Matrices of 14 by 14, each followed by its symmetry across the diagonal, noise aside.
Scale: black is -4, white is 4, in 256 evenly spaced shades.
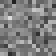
neither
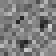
symmetric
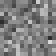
neither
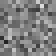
antisymmetric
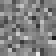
antisymmetric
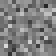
antisymmetric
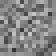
symmetric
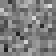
antisymmetric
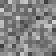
symmetric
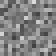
symmetric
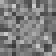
symmetric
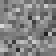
neither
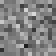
neither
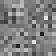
antisymmetric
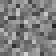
antisymmetric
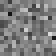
neither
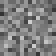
neither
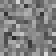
neither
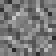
symmetric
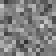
antisymmetric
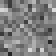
antisymmetric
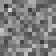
symmetric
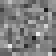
antisymmetric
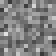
symmetric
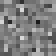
antisymmetric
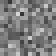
neither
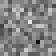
neither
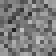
symmetric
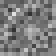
symmetric
